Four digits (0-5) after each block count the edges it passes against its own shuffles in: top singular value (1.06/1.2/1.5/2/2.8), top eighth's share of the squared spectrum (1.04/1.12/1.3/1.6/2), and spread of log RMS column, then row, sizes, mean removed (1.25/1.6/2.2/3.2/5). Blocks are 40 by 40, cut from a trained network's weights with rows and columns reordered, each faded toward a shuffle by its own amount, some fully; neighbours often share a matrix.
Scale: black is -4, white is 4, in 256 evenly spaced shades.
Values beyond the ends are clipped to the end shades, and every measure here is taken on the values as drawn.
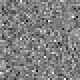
0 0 0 0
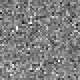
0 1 0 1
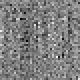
3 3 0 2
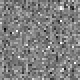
2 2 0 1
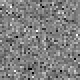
0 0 0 0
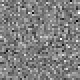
0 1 0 0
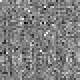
2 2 0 1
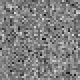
1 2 0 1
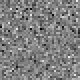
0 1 0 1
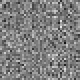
3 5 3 0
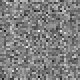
2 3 1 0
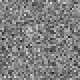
2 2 0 0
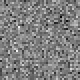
2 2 0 0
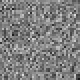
3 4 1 1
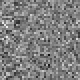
3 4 1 2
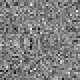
3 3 1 1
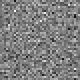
3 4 2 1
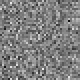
3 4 2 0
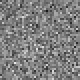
1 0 0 0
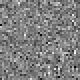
1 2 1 0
